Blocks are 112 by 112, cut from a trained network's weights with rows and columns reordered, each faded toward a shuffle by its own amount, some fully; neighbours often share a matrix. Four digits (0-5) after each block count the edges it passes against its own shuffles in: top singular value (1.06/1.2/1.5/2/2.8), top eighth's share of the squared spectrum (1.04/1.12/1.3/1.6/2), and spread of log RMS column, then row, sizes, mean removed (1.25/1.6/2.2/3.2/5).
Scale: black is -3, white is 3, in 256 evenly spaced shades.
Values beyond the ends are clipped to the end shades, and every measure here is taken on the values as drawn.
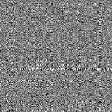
4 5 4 3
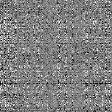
3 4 4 2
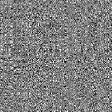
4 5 3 3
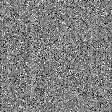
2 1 0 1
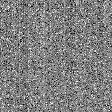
2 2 0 1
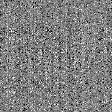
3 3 0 3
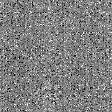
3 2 0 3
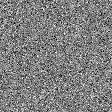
0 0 0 0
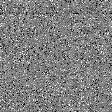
1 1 1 0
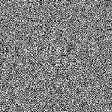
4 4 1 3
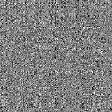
3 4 3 3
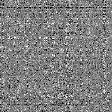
3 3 3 1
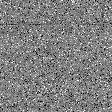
0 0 0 0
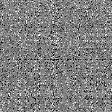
3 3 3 1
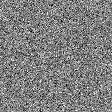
2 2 0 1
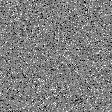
0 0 0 0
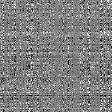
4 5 5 1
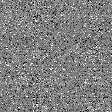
2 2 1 0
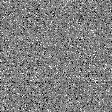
2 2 2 0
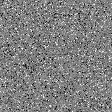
0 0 0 0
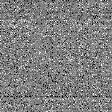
2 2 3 0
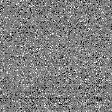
2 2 3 0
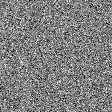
0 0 0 0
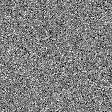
1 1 0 0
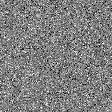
2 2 0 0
